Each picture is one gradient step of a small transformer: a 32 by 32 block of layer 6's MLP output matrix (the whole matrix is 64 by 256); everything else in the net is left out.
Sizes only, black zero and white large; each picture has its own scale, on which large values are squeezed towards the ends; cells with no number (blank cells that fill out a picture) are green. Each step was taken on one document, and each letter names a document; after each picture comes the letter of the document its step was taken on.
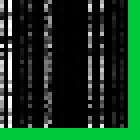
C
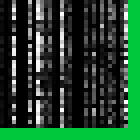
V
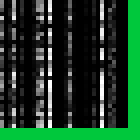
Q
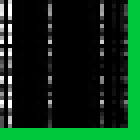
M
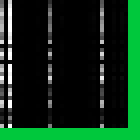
M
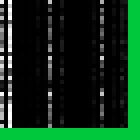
M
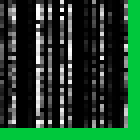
V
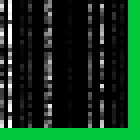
C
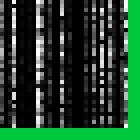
V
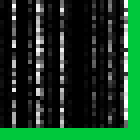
V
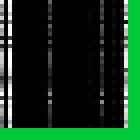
M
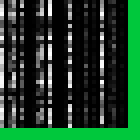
Q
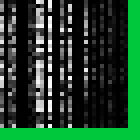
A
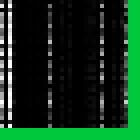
M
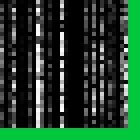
V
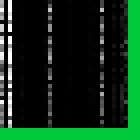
M
